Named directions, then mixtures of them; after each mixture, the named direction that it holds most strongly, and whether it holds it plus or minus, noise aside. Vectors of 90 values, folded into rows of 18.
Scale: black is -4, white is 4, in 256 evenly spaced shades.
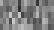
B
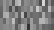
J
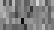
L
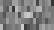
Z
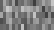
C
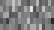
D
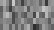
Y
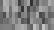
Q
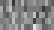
Y, minus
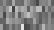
Z, plus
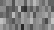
C, minus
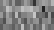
C, plus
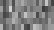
Y, minus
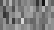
L, minus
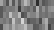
B, plus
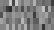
C, minus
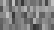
Y, plus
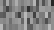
C, minus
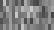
C, plus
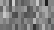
Y, plus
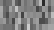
J, minus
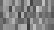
J, plus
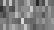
L, minus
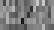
L, plus
